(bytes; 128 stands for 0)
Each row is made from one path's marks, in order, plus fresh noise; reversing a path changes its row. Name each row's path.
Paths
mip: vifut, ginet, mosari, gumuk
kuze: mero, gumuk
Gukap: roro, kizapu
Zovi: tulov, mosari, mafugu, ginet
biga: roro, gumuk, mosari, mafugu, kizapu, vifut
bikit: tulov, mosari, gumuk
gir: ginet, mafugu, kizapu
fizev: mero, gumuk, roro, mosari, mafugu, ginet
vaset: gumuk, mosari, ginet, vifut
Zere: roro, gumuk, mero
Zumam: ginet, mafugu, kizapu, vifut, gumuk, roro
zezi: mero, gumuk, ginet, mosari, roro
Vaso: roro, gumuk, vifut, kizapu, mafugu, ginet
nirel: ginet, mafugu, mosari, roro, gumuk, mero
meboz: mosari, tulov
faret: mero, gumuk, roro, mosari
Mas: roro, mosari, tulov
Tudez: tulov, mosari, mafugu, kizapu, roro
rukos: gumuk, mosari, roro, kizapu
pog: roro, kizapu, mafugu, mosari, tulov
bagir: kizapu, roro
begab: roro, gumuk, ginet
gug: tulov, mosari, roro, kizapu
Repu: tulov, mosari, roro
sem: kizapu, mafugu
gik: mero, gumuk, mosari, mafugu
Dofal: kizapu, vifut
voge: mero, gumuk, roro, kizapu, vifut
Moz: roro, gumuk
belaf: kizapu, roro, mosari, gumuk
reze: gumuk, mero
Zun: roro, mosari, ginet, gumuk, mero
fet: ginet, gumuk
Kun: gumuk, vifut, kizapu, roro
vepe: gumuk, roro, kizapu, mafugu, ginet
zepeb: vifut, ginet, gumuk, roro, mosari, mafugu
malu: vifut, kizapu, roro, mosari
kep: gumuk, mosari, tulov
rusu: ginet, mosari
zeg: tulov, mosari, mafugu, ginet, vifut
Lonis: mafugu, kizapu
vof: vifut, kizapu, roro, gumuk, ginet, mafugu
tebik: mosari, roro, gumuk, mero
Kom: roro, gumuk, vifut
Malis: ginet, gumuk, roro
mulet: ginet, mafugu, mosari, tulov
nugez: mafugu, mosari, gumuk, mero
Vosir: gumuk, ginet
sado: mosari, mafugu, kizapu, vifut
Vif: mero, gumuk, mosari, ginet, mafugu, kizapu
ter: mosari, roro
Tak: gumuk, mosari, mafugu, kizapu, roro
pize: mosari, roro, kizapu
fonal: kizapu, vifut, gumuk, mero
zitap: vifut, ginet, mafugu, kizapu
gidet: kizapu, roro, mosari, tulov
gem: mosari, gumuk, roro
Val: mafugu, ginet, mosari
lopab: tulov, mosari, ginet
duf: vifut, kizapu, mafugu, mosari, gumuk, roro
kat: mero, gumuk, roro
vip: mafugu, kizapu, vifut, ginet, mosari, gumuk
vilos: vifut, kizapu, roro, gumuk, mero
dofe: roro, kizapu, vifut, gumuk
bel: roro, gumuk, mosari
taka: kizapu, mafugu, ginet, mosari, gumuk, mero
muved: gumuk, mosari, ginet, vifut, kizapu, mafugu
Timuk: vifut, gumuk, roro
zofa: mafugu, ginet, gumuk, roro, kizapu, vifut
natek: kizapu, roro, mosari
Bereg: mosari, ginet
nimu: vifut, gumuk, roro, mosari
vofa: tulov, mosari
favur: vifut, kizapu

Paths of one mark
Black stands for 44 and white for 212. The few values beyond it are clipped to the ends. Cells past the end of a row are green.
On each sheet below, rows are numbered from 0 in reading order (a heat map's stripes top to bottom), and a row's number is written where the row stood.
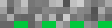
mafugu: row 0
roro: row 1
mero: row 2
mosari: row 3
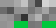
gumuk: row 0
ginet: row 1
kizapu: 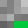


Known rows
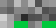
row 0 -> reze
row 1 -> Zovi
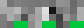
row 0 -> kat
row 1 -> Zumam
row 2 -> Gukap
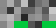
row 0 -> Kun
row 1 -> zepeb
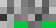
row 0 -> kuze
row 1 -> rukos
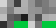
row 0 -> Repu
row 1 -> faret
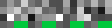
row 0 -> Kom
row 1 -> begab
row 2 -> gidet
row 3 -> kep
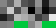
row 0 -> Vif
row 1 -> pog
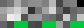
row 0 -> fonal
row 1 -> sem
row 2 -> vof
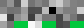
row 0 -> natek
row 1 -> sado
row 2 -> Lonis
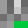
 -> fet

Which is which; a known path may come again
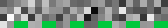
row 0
voge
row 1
kuze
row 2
Moz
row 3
vip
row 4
fizev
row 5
zitap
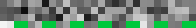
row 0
vepe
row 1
Tudez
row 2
dofe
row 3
Vif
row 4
Zun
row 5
malu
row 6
kat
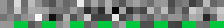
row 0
fet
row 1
Timuk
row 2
zeg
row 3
kep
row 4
mulet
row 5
gik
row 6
zepeb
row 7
belaf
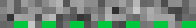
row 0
bel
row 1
faret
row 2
lopab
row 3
Gukap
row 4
sem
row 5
Zere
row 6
meboz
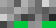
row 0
bagir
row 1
Vosir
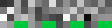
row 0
nirel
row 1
vofa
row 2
Kom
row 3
begab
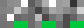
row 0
Dofal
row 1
vaset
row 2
gug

